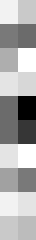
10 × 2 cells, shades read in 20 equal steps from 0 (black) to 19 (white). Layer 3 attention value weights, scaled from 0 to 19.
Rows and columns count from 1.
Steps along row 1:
down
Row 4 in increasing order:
16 17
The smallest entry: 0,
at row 5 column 2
